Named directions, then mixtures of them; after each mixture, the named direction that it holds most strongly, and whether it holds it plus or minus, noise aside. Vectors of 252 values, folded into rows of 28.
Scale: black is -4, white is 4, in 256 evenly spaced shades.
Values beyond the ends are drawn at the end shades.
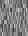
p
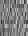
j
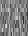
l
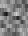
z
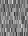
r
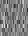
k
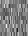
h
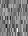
h, minus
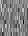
l, plus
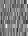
j, plus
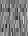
l, minus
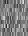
k, plus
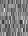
h, minus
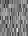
h, minus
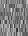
p, minus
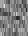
z, plus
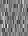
k, plus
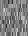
h, minus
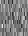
r, minus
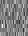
k, plus
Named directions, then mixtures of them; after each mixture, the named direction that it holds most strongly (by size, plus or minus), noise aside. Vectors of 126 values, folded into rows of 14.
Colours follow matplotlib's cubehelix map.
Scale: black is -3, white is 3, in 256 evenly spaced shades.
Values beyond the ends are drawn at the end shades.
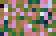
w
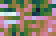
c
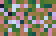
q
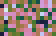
w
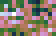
c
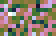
q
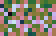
q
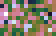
w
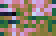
c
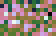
w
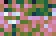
c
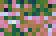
c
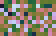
q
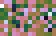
q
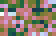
c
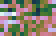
c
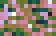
w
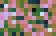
w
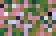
q
